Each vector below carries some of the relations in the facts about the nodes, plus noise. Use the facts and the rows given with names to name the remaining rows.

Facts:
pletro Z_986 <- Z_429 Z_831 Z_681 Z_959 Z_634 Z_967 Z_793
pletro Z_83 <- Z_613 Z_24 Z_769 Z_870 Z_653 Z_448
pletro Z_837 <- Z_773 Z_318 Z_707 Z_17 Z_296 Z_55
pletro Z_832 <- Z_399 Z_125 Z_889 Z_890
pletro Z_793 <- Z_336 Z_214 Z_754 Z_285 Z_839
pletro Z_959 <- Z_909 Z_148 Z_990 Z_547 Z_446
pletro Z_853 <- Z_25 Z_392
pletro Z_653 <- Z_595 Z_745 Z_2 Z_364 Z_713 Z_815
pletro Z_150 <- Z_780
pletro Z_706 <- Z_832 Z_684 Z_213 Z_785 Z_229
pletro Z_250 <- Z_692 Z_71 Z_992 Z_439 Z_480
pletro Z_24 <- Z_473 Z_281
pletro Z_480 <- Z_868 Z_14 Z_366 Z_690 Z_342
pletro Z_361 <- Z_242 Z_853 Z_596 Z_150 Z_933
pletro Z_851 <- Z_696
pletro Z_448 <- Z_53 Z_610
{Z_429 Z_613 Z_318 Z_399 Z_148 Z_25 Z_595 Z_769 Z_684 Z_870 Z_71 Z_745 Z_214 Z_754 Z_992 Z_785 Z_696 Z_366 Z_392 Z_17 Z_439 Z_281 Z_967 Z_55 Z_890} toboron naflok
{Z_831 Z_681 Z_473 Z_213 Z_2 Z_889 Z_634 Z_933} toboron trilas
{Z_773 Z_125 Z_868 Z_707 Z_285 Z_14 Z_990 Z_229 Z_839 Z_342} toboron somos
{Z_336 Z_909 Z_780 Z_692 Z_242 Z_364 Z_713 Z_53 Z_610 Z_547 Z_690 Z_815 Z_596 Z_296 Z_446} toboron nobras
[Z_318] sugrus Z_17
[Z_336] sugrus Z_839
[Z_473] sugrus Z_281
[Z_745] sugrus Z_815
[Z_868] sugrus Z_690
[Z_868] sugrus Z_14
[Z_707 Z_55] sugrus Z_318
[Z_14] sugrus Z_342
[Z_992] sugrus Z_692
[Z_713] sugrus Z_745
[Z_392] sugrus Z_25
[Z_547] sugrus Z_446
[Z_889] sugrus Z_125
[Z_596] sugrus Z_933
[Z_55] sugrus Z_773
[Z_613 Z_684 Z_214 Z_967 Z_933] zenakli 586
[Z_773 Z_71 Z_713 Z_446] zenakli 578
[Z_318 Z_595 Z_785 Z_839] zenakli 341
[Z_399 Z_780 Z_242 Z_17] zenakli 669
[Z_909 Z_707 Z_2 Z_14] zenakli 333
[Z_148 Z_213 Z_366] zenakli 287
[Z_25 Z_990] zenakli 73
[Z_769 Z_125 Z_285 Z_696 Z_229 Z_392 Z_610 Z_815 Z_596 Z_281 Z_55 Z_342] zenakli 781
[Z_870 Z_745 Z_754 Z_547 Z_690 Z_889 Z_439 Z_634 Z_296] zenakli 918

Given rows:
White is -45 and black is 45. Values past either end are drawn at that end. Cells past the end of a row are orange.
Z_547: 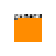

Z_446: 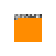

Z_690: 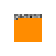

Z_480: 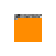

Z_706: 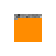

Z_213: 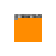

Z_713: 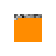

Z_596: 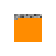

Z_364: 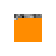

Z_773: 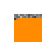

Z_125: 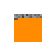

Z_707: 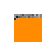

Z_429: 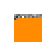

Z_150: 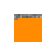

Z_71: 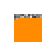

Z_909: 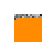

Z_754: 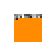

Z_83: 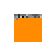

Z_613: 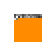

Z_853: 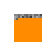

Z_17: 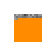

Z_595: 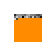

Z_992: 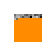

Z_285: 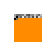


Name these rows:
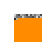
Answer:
Z_959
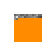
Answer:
Z_933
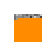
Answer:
Z_55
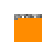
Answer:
Z_967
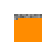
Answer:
Z_692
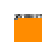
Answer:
Z_793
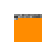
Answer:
Z_366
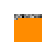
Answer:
Z_2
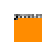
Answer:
Z_839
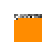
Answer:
Z_745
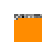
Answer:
Z_815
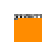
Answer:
Z_336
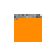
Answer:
Z_696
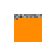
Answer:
Z_296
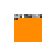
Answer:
Z_634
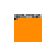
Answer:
Z_229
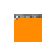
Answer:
Z_684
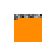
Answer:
Z_14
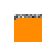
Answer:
Z_148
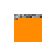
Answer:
Z_889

